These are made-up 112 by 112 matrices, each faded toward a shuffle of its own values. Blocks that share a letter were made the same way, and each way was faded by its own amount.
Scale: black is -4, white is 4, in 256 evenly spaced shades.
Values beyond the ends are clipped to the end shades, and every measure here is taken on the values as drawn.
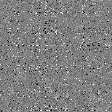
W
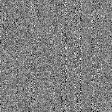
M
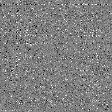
W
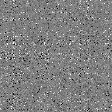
W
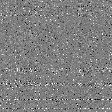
W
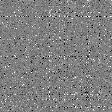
W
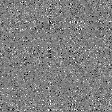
W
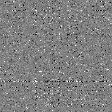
W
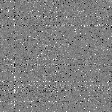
W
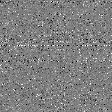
W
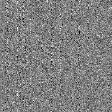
M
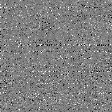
W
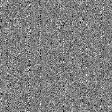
M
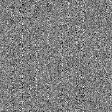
M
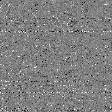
W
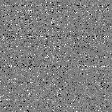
W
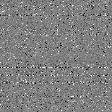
W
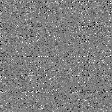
W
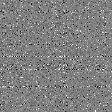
W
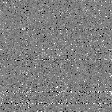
W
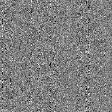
M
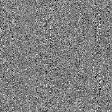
M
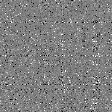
W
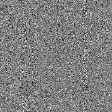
M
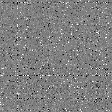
W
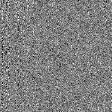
M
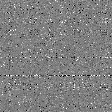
W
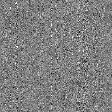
M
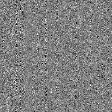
M
